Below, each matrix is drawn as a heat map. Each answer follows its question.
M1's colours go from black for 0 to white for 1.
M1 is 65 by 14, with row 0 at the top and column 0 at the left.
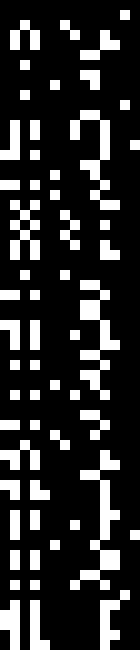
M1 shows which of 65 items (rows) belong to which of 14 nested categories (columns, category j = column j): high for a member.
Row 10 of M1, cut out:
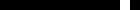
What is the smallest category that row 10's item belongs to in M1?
12
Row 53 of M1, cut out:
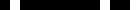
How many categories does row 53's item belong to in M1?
3
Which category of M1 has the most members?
10
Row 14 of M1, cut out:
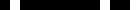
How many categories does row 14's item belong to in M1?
3
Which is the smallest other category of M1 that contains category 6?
2
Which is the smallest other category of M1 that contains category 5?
9
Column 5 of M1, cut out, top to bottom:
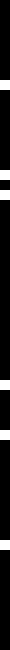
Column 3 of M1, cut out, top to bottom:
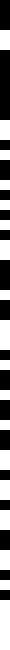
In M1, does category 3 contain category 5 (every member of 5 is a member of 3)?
no
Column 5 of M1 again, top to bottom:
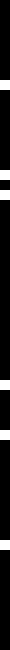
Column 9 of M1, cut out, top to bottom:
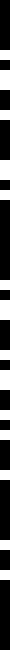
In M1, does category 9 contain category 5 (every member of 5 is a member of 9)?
yes
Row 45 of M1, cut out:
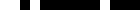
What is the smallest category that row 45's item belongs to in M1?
0
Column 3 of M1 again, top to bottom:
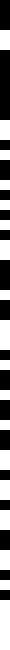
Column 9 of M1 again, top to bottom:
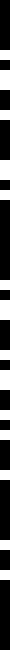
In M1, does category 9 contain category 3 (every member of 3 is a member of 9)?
no
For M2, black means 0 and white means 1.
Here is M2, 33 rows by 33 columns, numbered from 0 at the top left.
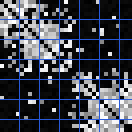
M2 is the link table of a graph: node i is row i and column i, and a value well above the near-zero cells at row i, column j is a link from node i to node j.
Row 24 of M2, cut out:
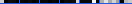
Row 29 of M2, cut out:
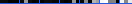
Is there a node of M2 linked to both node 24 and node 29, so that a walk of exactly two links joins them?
yes
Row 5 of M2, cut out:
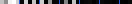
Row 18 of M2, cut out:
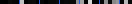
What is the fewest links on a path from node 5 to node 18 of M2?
1
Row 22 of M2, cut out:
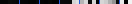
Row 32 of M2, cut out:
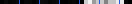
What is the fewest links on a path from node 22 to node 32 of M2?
1
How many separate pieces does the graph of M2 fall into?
1
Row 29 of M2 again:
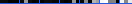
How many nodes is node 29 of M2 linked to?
12
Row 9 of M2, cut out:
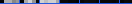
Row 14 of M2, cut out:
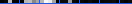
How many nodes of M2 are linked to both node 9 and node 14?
8
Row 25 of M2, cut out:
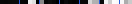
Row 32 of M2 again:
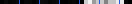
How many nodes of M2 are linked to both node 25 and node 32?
8
